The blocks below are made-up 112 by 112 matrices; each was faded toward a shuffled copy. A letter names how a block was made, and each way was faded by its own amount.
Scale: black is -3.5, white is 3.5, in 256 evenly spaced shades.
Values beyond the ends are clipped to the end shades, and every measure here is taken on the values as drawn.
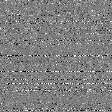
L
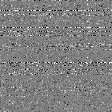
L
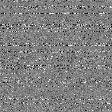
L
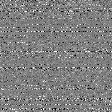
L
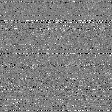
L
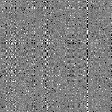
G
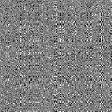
G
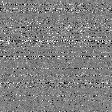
L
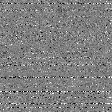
L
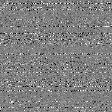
L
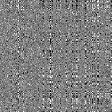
G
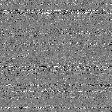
L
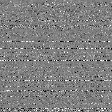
L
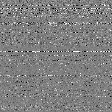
L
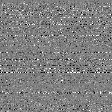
L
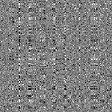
G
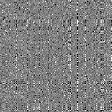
G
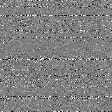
L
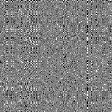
G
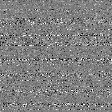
L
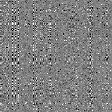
G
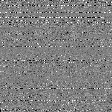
L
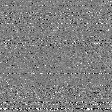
L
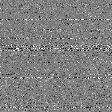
L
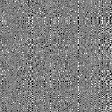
G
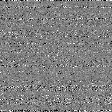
L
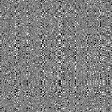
G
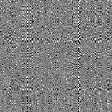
G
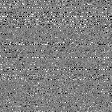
L
